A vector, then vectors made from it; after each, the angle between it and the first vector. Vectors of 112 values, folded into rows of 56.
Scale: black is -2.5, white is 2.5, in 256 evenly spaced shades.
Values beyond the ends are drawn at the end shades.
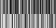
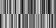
partly aligned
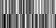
partly opposed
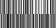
partly opposed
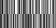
partly opposed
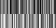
nearly parallel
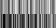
nearly opposite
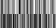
nearly opposite
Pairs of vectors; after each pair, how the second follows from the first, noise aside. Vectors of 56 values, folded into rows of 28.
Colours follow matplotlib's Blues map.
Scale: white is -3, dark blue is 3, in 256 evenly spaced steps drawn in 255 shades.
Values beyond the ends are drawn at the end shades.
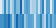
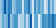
wrapped around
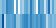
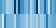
negated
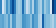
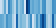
wrapped around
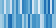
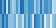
wrapped around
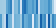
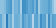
shrunk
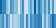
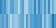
shrunk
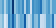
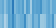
shrunk
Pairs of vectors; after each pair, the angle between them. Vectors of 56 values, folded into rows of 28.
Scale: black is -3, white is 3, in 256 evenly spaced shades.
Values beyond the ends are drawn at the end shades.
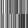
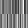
orthogonal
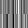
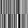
partly opposed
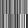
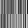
partly opposed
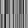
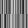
partly aligned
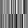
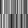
partly aligned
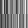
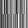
nearly parallel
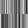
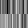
partly opposed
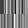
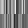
nearly opposite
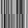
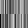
partly opposed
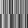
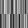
partly aligned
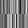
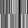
partly aligned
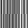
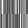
partly aligned
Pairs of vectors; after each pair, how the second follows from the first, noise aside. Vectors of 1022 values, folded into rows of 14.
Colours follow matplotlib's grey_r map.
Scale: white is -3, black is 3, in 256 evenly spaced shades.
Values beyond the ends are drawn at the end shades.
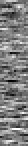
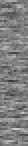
shrunk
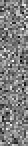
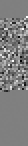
partly zeroed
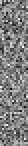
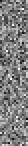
wrapped around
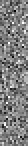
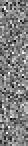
wrapped around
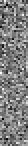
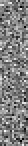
reversed
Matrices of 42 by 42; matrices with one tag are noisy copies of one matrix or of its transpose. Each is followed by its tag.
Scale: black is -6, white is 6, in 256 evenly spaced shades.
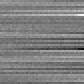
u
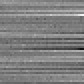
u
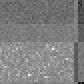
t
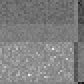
t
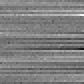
u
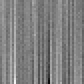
u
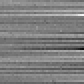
u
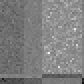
t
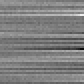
u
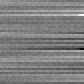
u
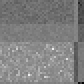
t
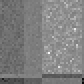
t
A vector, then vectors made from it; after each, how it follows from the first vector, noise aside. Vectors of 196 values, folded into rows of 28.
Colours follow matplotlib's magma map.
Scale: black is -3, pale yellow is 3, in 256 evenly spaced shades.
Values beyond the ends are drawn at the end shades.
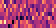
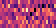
wrapped around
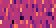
partly zeroed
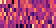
wrapped around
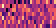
wrapped around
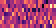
reversed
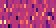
partly zeroed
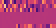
partly zeroed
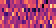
reversed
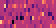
partly zeroed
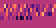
partly zeroed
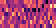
reversed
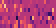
partly zeroed
